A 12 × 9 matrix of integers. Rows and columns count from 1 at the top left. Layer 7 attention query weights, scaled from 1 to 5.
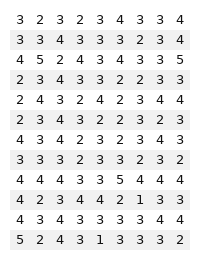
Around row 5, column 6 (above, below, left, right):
2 2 4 3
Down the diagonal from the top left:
3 3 2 3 4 2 3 3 4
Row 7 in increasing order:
2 2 3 3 3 3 4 4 4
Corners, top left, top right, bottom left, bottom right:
3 4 5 2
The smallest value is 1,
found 2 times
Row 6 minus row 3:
-2 -2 2 -1 -1 -2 0 -1 -2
